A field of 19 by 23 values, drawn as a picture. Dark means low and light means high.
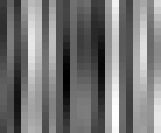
The grain runs up and down. The bottom right is the ninth with the highest average. The ninth with the lowest average is the centre.
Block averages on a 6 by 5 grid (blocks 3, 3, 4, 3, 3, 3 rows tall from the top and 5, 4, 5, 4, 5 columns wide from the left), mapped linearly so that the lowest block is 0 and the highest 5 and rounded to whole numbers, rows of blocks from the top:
34145 | 34035 | 34035 | 24145 | 23255 | 23255
